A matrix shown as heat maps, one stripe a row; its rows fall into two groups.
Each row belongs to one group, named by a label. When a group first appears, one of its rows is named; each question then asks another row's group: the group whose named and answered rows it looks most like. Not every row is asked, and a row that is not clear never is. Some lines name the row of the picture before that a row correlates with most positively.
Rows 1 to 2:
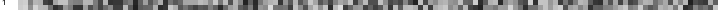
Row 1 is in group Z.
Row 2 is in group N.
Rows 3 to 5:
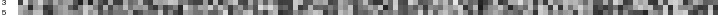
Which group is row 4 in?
Z
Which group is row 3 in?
N
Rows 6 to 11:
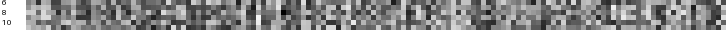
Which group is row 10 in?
Z
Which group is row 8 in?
N
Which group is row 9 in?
N
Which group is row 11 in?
N
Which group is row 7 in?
N
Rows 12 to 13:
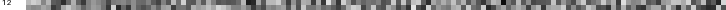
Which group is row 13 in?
Z
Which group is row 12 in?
N
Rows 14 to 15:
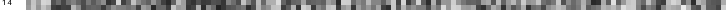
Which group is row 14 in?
N
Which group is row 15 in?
N
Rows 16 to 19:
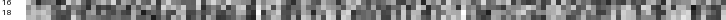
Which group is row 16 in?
Z
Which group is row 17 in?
N
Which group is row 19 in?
N
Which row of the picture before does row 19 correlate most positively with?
15
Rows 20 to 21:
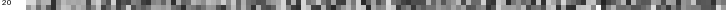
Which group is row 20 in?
Z
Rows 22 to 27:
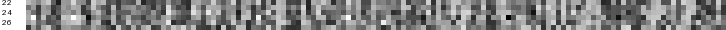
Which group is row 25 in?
Z
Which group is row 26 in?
Z
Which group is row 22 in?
Z
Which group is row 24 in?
Z
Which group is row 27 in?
N
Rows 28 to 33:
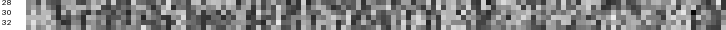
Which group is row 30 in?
N
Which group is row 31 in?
N
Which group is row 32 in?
N
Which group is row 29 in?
Z
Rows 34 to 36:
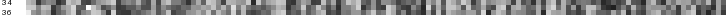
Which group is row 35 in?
Z
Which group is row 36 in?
Z
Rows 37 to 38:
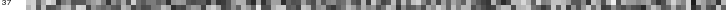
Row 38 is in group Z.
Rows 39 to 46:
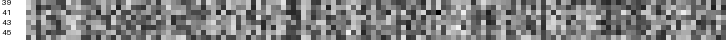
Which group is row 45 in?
Z
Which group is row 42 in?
Z
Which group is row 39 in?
Z
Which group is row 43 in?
Z
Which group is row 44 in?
Z
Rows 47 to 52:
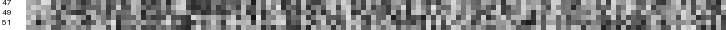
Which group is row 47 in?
N
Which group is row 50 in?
Z
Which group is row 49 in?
N
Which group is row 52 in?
Z
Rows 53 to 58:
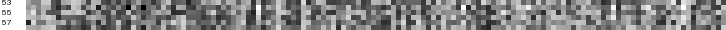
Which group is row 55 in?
Z
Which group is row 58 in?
N
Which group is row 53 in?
Z
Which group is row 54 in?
N
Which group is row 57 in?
N
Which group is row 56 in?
N
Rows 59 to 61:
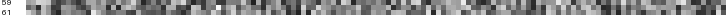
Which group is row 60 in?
Z
